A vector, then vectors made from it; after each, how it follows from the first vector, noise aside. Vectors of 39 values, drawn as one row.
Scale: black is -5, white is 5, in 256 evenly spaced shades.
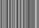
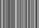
wrapped around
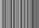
wrapped around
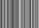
wrapped around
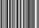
scaled up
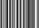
scaled up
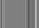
partly zeroed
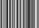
scaled up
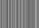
shrunk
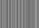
shrunk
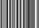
scaled up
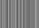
shrunk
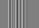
partly zeroed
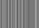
shrunk
